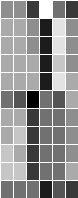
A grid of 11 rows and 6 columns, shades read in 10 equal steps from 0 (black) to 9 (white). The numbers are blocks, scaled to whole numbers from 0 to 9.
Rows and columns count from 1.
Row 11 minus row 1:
-1 -1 2 -8 -1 0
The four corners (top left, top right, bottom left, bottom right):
5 2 4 2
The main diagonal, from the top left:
5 6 5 1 8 6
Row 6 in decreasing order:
6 4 4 3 3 0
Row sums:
27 31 31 31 33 20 27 28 28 30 18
